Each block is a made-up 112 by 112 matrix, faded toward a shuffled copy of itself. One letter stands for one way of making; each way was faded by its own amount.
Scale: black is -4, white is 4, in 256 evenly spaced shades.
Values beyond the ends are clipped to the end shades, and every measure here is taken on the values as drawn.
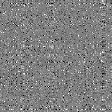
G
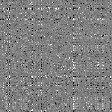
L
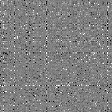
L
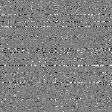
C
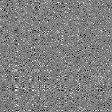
G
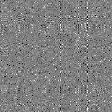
L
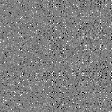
G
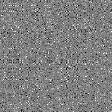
G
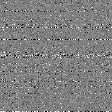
C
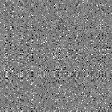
G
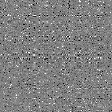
G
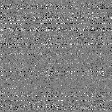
C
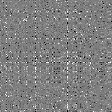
L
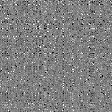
G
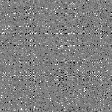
G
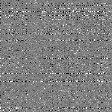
C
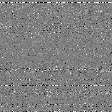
C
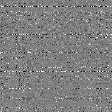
C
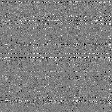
C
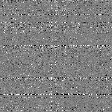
C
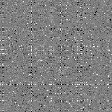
L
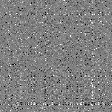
G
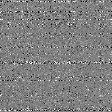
C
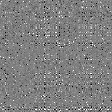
L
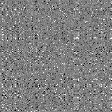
G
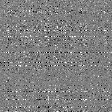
C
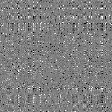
L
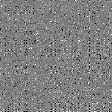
G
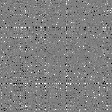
L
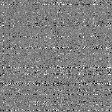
C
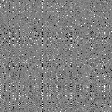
L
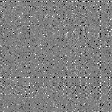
L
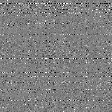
C
